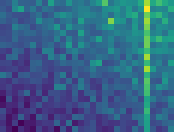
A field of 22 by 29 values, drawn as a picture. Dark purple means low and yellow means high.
Column 25 differs from the columns beside it. The field climbs toward the top right. The ninth with the highest average is the top right. The bottom left is the ninth with the lowest average. On average the colour sits 30% of the way up the scale.
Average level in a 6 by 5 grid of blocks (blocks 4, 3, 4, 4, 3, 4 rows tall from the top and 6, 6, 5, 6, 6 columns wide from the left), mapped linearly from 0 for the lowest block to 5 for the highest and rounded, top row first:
2 3 3 4 5 / 2 3 3 3 4 / 1 2 3 3 4 / 1 1 2 2 3 / 0 1 1 2 3 / 0 1 1 1 2
